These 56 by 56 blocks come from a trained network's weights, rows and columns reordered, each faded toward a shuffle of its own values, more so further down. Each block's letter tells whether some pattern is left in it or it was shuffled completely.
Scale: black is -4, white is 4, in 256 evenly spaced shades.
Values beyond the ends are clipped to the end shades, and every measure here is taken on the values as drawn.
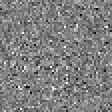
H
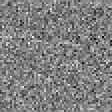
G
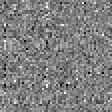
H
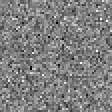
G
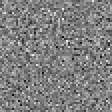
H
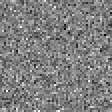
G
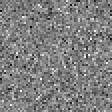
G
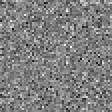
H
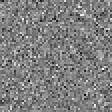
H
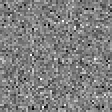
H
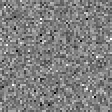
H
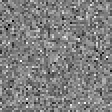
H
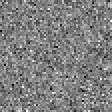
G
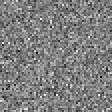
G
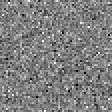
G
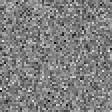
G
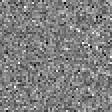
G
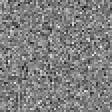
G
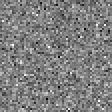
G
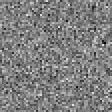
G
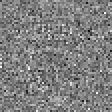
H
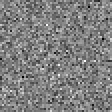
G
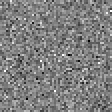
H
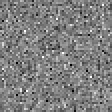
H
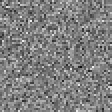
G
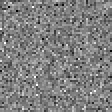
G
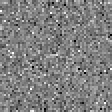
H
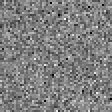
H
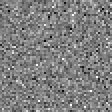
H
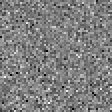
H
